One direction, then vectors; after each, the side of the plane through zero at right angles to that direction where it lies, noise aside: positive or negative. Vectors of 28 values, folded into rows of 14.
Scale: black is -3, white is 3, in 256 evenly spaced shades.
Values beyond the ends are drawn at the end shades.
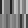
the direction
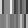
negative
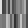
negative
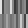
negative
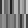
positive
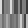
negative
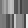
negative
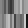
positive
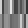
negative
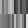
negative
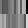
negative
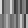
negative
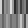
negative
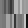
positive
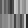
positive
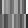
positive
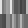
negative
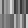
negative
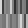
negative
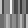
negative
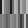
positive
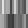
positive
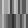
positive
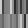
negative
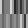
negative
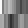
negative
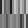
positive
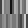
positive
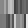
negative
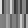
negative
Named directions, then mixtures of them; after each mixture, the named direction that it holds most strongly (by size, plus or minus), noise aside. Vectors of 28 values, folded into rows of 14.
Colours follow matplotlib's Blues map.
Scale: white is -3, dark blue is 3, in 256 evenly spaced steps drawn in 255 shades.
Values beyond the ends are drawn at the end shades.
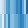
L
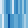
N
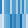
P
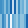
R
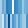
N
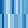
N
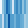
N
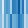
P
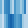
N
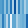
R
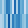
R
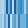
R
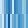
N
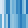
L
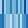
P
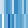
N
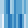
N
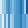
L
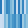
P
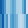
L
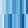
L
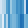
L
